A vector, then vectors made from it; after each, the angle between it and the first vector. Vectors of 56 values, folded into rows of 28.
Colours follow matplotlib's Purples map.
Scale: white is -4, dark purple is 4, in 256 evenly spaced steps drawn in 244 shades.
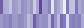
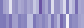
nearly parallel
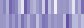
orthogonal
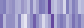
partly aligned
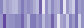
partly aligned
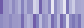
nearly parallel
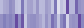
partly aligned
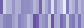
nearly parallel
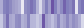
partly opposed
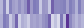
partly opposed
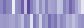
orthogonal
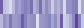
partly aligned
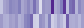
nearly opposite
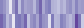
partly aligned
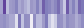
orthogonal
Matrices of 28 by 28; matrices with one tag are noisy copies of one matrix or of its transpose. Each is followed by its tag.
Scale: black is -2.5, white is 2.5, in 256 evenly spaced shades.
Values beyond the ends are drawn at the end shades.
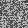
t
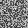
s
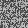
t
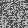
t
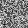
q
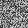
t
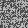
t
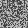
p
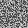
s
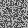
s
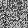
p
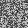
t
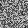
q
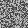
q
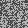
t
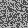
s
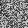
t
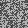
t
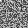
s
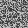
s
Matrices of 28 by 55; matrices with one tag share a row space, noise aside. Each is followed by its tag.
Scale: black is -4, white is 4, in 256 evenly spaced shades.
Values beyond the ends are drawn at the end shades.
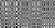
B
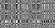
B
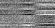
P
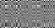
B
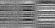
P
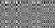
B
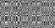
B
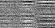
P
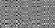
B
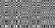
B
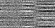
P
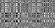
B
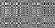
B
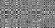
B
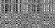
B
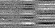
P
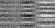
P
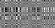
B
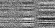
P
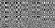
B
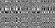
B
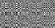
B
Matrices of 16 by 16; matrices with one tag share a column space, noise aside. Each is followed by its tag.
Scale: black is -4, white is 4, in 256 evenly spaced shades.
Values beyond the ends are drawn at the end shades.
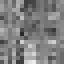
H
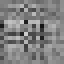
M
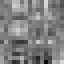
H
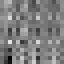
H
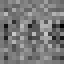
M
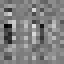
M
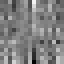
H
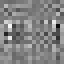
M
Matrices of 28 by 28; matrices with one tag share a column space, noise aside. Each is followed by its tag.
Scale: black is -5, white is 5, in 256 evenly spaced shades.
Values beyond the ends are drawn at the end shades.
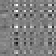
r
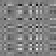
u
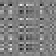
u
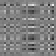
u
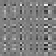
u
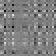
r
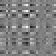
r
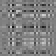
r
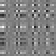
r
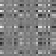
r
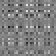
r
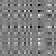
r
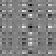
r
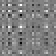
r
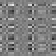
u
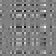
r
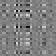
r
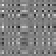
r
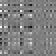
r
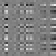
u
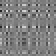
r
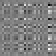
u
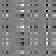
r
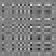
u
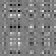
r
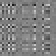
u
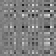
r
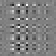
u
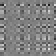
u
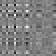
r
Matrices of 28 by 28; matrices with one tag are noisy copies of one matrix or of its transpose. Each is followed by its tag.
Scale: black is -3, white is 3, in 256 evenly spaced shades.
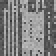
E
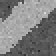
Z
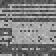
E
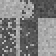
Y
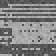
E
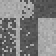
Y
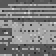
E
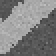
Z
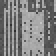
E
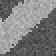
Z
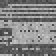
E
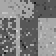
Y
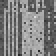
E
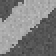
Z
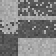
Y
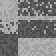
Y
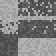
Y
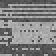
E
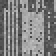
E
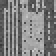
E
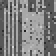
E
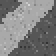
Z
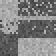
Y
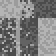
Y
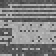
E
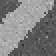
Z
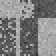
Y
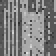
E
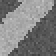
Z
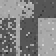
Y
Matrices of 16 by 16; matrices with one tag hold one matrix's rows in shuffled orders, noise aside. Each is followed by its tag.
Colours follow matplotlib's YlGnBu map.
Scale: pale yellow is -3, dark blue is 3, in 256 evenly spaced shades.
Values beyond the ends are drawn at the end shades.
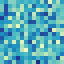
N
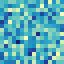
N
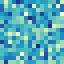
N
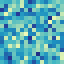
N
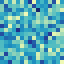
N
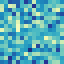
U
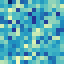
U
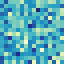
N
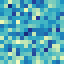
U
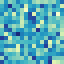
N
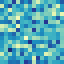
U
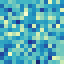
N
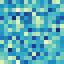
U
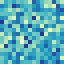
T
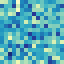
U
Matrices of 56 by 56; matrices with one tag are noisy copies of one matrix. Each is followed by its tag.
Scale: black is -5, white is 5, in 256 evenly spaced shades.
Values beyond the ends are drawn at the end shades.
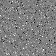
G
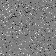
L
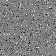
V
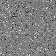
L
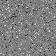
L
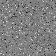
L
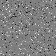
L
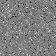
L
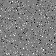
G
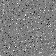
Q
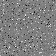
Q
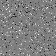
L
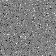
V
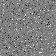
Q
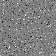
Q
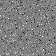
G
